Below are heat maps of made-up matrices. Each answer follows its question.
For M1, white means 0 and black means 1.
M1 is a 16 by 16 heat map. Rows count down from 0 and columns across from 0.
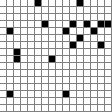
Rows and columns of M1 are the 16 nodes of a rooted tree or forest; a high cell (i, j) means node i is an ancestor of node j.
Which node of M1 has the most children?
3
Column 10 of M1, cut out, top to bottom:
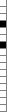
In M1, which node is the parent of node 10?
6
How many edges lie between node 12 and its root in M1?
1
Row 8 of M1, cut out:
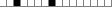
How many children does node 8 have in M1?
1
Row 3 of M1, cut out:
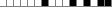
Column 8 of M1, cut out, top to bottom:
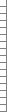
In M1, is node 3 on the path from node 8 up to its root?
no
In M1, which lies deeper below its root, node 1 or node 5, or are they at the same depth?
node 1
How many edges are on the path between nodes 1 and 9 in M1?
2
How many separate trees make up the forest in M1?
4
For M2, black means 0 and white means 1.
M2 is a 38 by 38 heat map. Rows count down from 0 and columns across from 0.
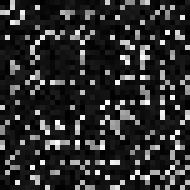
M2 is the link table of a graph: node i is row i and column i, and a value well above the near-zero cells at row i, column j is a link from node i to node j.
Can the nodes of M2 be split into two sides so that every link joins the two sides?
yes
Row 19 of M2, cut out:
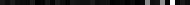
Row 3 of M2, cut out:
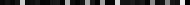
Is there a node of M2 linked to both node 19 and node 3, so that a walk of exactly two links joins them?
no
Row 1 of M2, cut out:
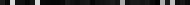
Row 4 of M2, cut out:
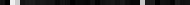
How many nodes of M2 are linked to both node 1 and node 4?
1
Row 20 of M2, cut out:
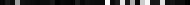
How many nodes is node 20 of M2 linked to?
7
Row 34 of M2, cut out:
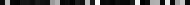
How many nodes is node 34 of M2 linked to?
11
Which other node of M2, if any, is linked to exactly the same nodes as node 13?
node 4
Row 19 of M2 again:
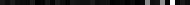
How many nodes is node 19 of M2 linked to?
3
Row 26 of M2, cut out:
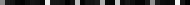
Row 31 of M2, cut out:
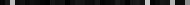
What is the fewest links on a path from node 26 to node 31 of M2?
3
